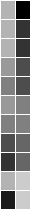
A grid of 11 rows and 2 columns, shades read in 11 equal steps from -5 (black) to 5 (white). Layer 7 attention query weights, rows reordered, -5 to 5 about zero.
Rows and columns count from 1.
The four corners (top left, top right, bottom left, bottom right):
2 -5 -4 3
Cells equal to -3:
3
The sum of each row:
-3 -1 -1 -1 -2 1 0 -3 -4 5 -1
